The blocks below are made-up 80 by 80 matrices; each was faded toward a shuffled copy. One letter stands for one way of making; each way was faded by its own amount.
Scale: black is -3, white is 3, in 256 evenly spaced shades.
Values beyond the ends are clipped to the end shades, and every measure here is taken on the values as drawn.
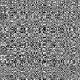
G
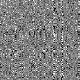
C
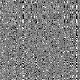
C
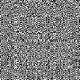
G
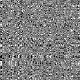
C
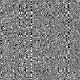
C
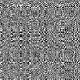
G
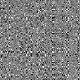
C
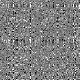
C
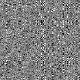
C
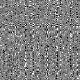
C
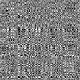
G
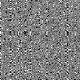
C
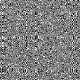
C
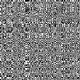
G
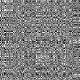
G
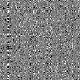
C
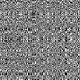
G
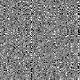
C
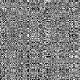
G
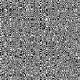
C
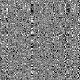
C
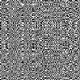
G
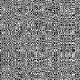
G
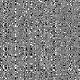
C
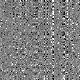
C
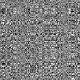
G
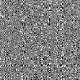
C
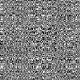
G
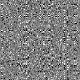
C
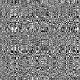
G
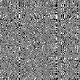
C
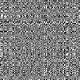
G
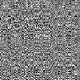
G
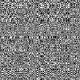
G
